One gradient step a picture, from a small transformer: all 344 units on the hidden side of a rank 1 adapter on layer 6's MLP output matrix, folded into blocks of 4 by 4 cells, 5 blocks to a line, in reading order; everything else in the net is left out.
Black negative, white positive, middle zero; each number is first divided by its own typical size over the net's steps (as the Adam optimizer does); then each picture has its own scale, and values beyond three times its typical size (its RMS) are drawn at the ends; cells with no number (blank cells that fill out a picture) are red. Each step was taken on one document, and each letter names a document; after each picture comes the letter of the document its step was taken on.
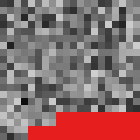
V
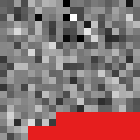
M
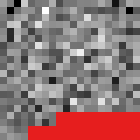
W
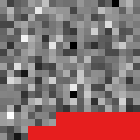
W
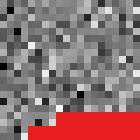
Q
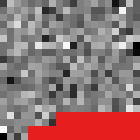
W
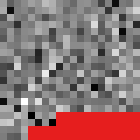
Q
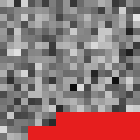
W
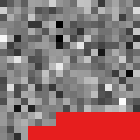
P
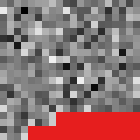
M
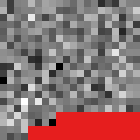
Q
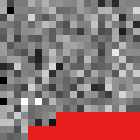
Q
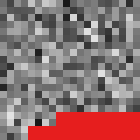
M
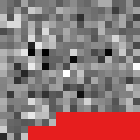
W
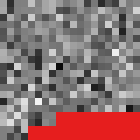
Q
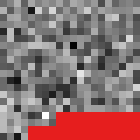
W
